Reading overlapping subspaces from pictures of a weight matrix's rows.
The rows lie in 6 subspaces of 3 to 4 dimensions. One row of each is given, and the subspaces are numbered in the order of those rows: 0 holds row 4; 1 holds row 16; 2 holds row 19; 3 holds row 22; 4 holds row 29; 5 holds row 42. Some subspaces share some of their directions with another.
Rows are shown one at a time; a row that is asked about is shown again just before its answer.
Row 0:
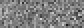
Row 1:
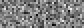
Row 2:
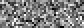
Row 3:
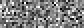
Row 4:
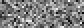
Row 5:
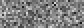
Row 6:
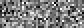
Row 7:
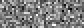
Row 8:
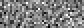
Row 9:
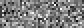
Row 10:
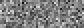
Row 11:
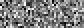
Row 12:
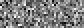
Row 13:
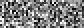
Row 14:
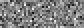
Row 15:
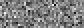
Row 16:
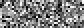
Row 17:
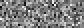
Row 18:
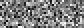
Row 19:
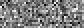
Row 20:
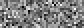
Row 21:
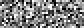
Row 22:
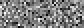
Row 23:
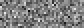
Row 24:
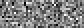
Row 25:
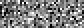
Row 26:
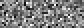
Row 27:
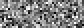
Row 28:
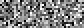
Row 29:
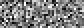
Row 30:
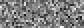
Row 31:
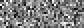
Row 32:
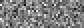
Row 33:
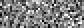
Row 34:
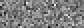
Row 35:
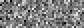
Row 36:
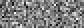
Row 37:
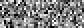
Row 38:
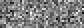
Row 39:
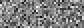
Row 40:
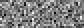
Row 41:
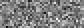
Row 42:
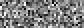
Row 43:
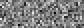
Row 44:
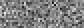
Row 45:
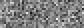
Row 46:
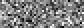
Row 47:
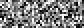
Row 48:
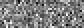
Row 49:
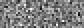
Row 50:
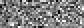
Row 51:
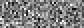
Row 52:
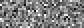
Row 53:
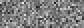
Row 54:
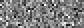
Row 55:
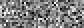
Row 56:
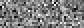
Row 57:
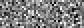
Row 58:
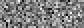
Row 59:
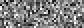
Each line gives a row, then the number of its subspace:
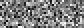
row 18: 3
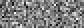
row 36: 1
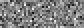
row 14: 2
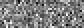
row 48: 5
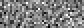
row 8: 4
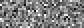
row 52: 3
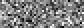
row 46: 0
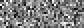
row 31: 5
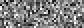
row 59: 5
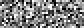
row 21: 4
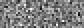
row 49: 5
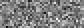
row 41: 3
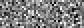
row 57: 4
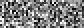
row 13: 4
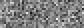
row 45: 3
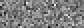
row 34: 4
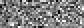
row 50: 3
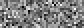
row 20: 2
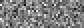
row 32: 3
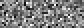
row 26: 4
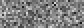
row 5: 0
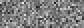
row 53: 3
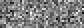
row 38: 3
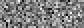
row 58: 5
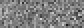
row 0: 5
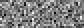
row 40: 2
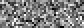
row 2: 0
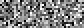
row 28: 5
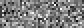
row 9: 1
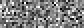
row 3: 1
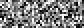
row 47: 2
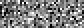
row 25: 5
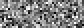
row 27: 2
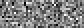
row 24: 1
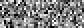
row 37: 5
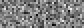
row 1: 1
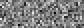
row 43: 2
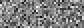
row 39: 3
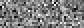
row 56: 2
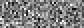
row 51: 4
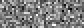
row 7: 1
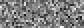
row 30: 0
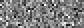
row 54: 5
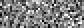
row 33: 4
